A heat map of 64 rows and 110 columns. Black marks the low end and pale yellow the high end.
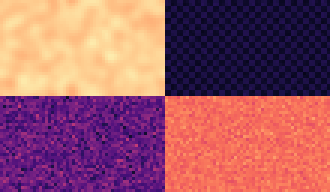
The table splits into 2 rows of 2 panels. Panel 1,1: very high, blotchy, faint in contrast. Panel 1,2: very low, checkered, faint in contrast. Panel 2,1: low, fine-grained. Panel 2,2: high, fine-grained, faint in contrast.
